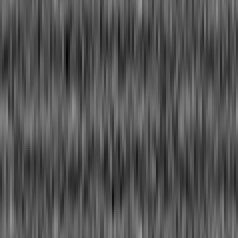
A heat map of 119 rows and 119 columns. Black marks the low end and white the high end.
Grain: streaks running down. Stripes: horizontal, repeating 2 times. Slope: none. Average level on the scale: 30%.
